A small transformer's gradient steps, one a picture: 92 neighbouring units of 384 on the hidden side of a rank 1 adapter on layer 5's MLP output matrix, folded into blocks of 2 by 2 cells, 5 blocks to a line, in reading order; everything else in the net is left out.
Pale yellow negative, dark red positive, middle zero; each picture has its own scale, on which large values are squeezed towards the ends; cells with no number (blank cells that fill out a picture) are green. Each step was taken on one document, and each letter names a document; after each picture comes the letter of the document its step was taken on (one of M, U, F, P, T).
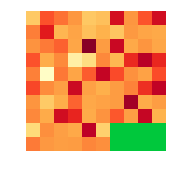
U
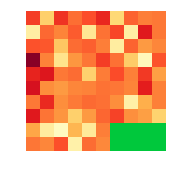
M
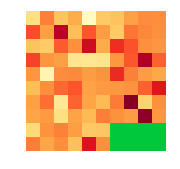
U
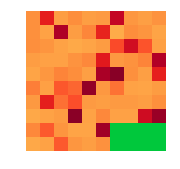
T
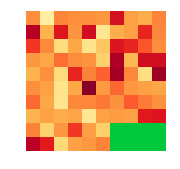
T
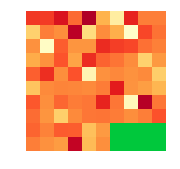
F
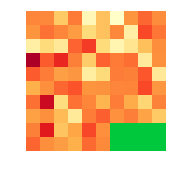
M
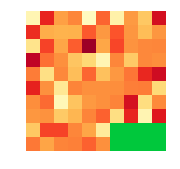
U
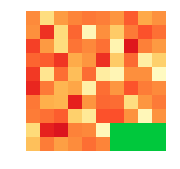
T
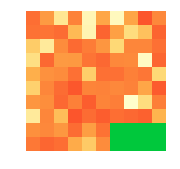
F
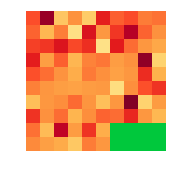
M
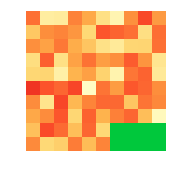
T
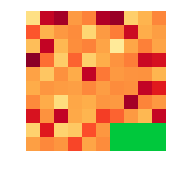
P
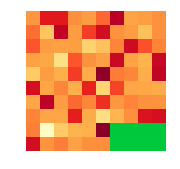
T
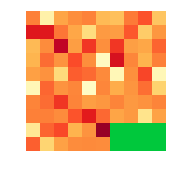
T
